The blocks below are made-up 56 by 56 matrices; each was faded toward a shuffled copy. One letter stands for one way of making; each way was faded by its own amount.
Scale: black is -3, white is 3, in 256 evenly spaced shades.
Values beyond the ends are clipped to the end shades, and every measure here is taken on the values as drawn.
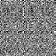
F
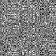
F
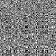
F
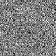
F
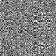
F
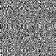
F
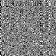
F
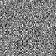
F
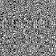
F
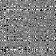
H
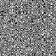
F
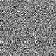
F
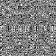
F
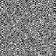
F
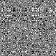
F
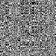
F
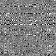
H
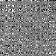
H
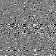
H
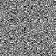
F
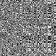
F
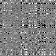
H
